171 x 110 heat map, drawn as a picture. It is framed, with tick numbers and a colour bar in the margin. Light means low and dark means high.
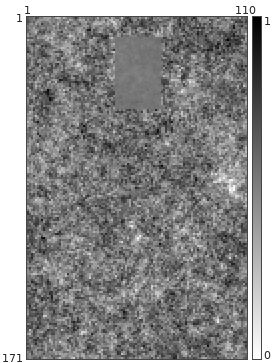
Mirror symmetry: none. Stripes: none. Histogram: bell-shaped. Odd patch: calmer, in the top middle. Calmest part: top middle. Slope: none.
